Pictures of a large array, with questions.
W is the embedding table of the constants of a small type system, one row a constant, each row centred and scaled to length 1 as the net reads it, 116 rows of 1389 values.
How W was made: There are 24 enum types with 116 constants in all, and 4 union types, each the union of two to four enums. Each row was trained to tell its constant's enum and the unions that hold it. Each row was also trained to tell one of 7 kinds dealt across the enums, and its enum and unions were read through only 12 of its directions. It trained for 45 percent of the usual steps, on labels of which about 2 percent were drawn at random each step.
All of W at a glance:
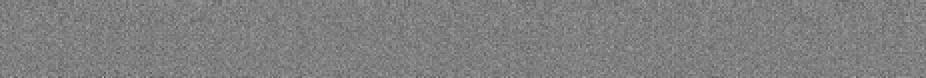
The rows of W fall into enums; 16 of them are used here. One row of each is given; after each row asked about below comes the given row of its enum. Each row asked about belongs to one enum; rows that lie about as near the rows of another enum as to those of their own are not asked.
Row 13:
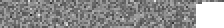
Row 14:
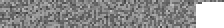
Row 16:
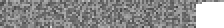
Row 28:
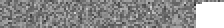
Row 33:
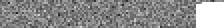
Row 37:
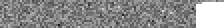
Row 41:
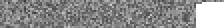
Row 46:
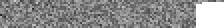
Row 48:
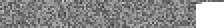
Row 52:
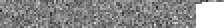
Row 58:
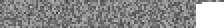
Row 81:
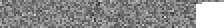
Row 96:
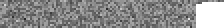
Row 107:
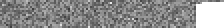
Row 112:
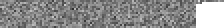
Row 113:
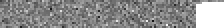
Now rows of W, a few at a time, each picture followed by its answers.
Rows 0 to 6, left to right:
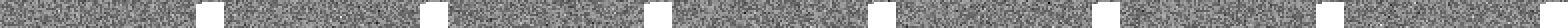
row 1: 37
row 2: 107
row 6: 37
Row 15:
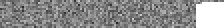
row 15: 37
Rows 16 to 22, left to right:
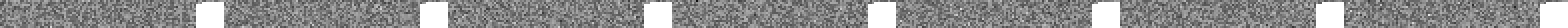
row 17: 48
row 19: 14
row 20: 46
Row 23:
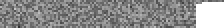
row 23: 48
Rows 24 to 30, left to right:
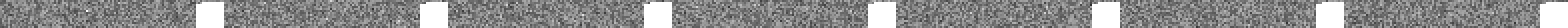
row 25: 41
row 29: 16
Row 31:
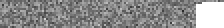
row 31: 41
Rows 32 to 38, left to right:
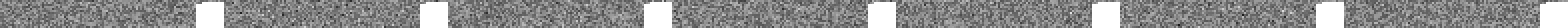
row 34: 52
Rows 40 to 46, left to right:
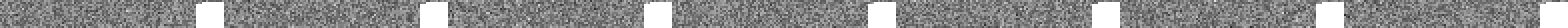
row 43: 48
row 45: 107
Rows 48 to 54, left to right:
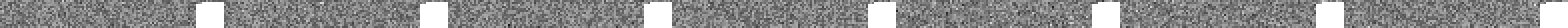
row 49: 58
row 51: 16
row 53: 113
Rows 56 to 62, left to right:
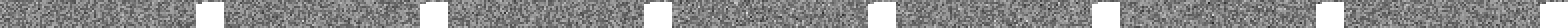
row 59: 33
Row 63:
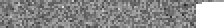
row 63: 16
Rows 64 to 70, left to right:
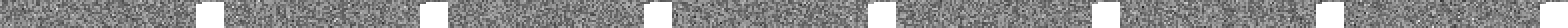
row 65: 14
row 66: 14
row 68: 107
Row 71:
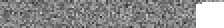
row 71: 46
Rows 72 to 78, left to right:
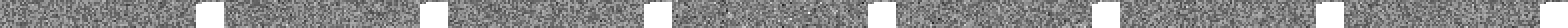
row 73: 46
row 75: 37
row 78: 48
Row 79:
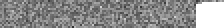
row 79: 52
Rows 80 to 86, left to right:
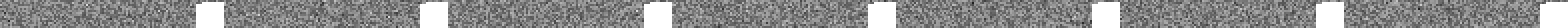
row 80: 14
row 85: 16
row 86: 14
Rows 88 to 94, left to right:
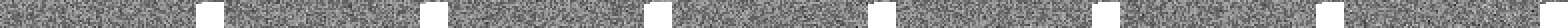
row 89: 107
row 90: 16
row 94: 112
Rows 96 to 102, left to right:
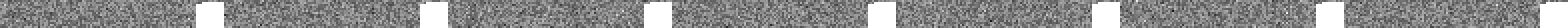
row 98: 52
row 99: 46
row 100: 58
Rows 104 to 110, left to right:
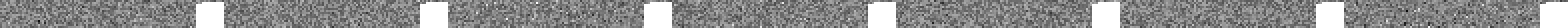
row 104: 33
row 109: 48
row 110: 112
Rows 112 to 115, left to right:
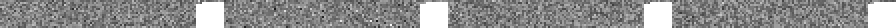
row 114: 46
